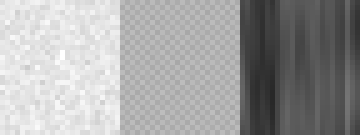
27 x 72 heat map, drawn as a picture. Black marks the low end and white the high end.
It is made of 1 by 3 panels. Panel 1,1: very high, fine-grained, faint in contrast. Panel 1,2: high, checkered, faint in contrast. Panel 1,3: low, streaked downward.
